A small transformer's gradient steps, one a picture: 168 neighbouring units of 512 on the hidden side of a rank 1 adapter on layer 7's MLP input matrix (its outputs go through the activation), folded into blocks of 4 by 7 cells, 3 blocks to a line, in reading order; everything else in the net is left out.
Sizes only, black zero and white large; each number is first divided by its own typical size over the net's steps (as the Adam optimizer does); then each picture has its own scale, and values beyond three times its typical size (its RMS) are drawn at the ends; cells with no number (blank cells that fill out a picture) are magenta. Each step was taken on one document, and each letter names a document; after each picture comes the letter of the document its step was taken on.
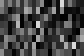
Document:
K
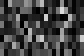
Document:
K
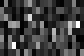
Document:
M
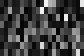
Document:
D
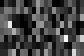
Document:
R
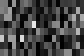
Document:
R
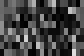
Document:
D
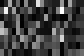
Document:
K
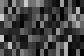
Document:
R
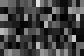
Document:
D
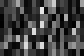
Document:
D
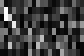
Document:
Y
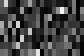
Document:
K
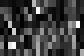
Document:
M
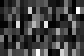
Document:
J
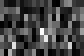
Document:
R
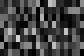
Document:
D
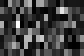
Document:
K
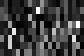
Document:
M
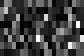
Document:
Y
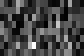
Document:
R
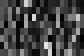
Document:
R
